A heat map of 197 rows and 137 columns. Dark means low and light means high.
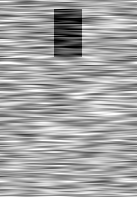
Grain: streaks across. Odd patch: lower, in the top middle. Ninth with the lowest average: top middle.
